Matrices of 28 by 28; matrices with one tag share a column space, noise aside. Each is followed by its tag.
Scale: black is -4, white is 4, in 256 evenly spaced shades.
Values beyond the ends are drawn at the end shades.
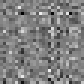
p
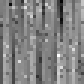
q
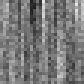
q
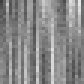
q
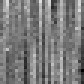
q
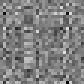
p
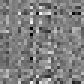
p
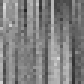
q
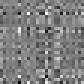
p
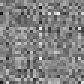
p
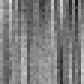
q
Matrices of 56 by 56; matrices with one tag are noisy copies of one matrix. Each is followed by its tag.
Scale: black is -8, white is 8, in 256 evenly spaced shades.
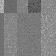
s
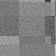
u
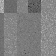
s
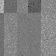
s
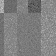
s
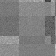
u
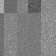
s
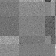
u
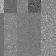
s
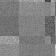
u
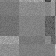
u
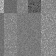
s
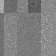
s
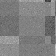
u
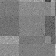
u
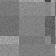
u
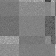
u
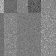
s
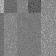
s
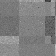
u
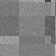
u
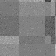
u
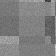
u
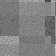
u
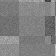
u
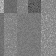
s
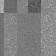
s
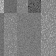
s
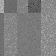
s
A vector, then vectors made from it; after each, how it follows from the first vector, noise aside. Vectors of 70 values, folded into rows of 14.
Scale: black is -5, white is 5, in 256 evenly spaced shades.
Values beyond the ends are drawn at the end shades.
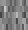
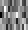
scaled up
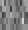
reversed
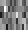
scaled up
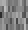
copied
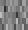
negated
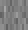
shrunk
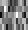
scaled up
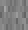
shrunk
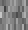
negated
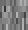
sign-scrambled
